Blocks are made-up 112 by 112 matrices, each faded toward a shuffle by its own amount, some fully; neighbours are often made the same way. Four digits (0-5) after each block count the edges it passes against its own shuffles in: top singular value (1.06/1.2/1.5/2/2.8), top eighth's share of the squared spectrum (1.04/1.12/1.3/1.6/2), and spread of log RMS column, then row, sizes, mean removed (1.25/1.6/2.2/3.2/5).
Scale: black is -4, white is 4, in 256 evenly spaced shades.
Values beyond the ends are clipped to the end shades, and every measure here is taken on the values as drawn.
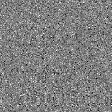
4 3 1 1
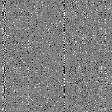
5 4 3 1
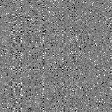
4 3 2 2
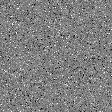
3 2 0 0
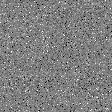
2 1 0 0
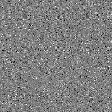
4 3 1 2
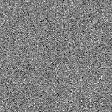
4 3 1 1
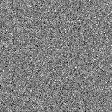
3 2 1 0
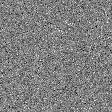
0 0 0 0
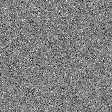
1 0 0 0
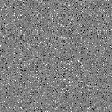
4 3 2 1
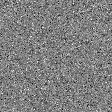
0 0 0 0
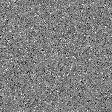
0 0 0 0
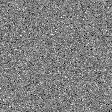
0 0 0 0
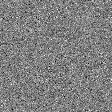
0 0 0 1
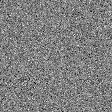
0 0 0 1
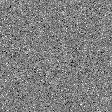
0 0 0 0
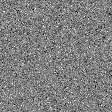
0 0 0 0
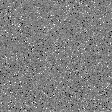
0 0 0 0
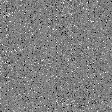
1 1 2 0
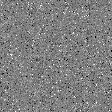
0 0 1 0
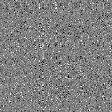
4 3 2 1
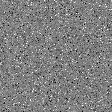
1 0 0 0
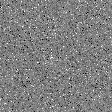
1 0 0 0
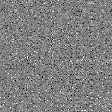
4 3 2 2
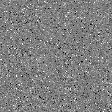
3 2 1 0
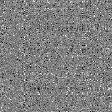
4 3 2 2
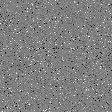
2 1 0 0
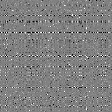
5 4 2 3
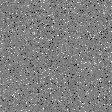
2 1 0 0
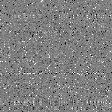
4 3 1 2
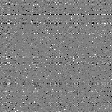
5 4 2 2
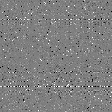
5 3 1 2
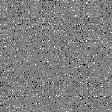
4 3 1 2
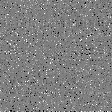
3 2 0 1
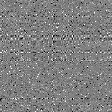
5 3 2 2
